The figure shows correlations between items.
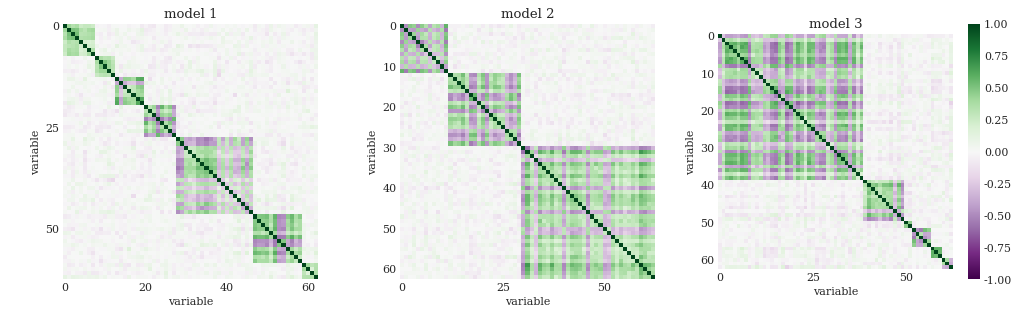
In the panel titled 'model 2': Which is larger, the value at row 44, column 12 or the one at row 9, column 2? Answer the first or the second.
the second
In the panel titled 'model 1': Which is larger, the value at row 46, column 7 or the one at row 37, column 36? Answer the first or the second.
the second
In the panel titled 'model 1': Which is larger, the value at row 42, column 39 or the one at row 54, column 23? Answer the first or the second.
the second
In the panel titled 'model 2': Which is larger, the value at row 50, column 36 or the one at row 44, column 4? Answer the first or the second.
the second
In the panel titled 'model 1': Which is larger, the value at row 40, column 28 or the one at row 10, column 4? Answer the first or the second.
the first
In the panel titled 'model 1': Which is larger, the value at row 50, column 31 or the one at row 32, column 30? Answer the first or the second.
the second
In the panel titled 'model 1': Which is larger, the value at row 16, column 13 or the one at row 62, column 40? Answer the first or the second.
the first
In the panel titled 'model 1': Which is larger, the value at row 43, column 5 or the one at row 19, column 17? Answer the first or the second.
the second
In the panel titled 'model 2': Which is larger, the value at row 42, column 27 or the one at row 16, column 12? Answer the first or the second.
the second
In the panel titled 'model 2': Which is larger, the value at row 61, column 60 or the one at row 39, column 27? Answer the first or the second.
the first
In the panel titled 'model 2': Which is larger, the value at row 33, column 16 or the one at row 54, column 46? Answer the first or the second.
the first
